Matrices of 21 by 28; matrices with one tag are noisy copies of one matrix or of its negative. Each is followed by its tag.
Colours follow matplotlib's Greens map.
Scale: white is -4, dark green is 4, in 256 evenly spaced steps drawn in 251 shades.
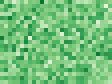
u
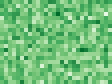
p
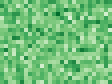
p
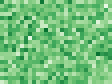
u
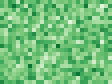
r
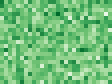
p
